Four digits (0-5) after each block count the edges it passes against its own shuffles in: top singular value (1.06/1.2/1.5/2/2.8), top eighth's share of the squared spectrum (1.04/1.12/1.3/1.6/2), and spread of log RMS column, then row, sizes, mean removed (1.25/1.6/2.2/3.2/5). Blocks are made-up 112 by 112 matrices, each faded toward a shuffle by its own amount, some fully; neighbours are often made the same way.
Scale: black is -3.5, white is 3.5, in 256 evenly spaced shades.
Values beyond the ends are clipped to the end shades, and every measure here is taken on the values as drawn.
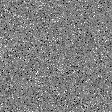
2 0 0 0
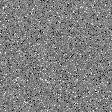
1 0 0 0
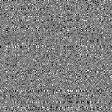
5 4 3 3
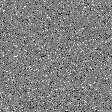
0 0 0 0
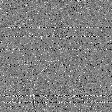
2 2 0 3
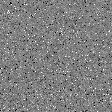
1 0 0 0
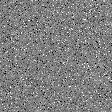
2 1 0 0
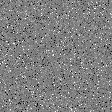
0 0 0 0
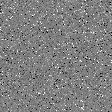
2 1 0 0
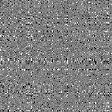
4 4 3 3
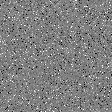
0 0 0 0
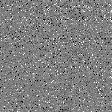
3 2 1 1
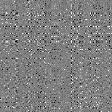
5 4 3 3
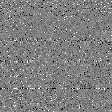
4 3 1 2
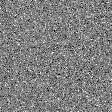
0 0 0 0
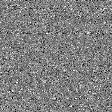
1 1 0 3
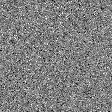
0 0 0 0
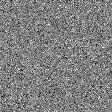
0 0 0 1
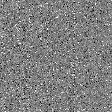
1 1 2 0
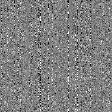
2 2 4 0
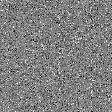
0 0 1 0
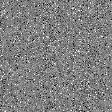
1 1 2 0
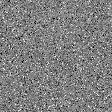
0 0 1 0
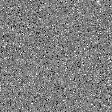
0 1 2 0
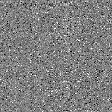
4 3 1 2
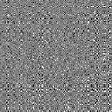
5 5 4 3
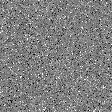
1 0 0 0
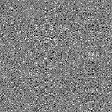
4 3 2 2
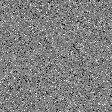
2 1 0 0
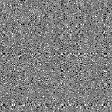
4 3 2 2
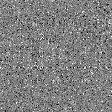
3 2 0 1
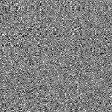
4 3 2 2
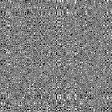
5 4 3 3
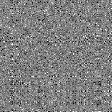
4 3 2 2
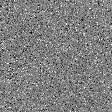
1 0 0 0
